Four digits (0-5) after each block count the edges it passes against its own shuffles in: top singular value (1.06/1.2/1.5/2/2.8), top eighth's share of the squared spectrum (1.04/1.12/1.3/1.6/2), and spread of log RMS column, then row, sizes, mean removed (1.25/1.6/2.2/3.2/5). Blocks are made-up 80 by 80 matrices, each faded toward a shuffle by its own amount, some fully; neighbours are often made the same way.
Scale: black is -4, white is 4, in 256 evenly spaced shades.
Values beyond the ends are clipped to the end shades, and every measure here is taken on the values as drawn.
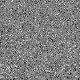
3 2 0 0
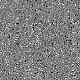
3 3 0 1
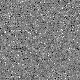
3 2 0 1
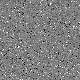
0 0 0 0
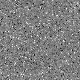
0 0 0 0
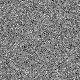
0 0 0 0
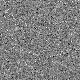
0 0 0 0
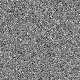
0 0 0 0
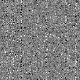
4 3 2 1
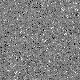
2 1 0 0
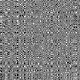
5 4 3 3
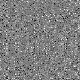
4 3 1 1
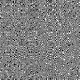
4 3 2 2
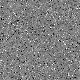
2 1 0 0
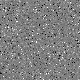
2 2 0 1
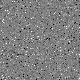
2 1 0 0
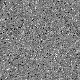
0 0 0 1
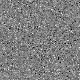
1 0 0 1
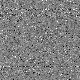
1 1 0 2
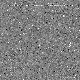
2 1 0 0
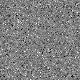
0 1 0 1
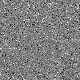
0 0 0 1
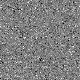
1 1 0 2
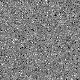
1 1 0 1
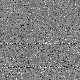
1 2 0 2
